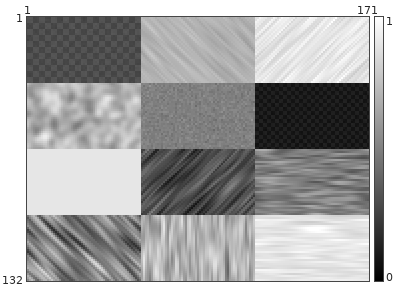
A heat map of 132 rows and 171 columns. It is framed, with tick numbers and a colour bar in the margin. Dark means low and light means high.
It is made of 4 by 3 panels. Panel 1,1: low, checkered, faint in contrast. Panel 1,2: high, slanting down to the right, faint in contrast. Panel 1,3: very high, slanting up to the right, faint in contrast. Panel 2,1: high, blotchy. Panel 2,2: middling, fine-grained, faint in contrast. Panel 2,3: very low, checkered, faint in contrast. Panel 3,1: very high, flat. Panel 3,2: low, slanting up to the right. Panel 3,3: middling, streaked across. Panel 4,1: middling, slanting down to the right, strong in contrast. Panel 4,2: high, streaked downward. Panel 4,3: very high, streaked across, faint in contrast.
